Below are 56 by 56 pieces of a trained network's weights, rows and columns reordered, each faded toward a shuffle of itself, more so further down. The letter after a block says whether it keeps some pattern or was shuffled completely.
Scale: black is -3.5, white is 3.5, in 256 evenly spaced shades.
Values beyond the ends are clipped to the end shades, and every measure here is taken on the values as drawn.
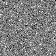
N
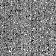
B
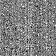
B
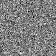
N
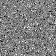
N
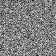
B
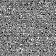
B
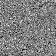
N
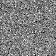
B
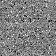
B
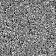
B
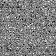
B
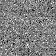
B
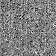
B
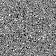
N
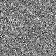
B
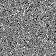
N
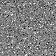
N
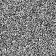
N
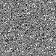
N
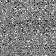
B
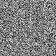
B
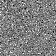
N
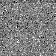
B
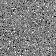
N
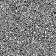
N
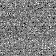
B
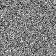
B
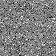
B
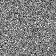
N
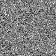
B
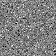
N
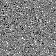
N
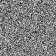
B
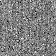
B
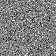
N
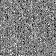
B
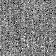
B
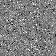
N
